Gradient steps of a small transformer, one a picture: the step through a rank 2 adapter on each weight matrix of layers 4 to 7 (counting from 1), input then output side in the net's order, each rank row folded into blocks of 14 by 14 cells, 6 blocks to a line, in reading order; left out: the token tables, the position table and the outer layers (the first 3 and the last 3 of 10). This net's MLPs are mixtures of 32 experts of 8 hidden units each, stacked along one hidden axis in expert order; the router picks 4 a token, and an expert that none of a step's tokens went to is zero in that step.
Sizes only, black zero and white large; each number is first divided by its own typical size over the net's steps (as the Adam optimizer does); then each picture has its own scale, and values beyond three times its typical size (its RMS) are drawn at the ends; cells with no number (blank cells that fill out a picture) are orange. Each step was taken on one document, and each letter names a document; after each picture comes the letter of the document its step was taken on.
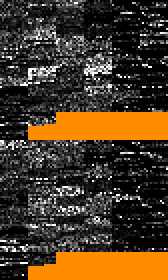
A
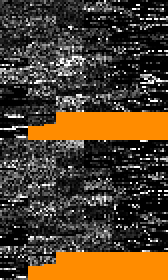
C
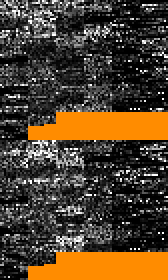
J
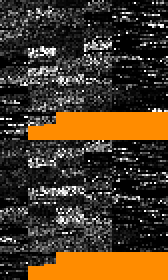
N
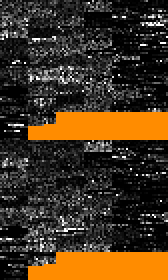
N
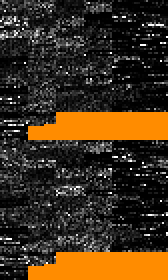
N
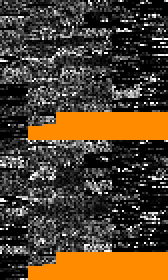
C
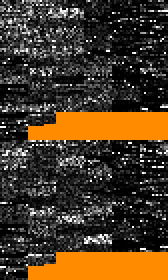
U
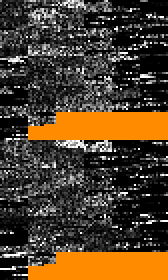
C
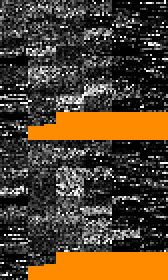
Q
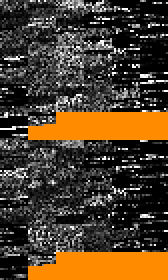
C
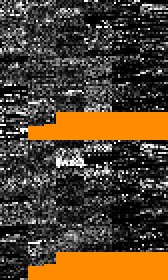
J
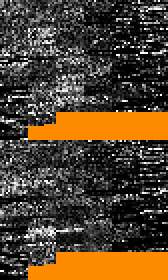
J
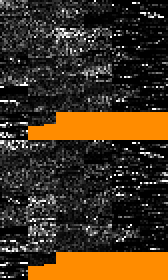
A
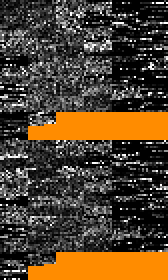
Q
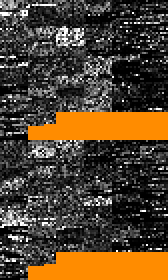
J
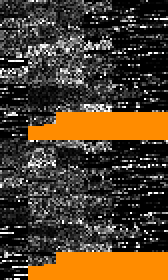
C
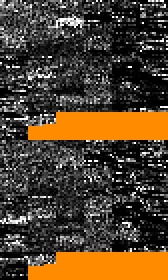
U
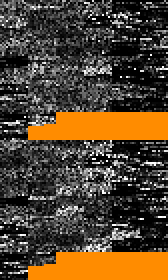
Q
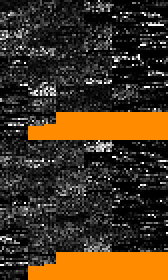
N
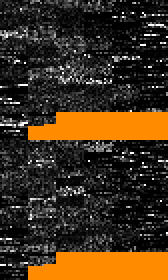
N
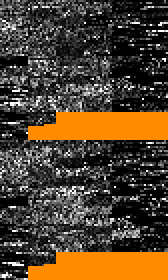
Q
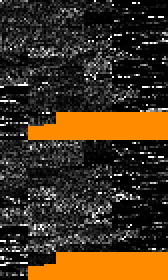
A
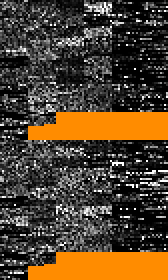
Q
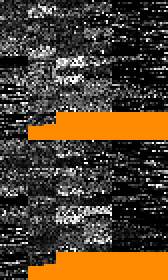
Q
